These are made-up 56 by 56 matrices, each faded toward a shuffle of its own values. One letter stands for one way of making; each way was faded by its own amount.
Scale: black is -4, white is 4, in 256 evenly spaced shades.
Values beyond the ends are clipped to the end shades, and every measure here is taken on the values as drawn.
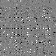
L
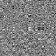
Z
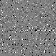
L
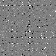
L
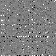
L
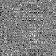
Z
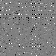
L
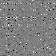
L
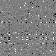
L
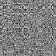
Z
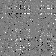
L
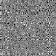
Z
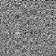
Z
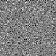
Z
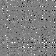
L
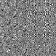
Z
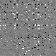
L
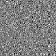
Z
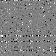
L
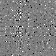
L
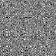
Z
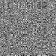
Z
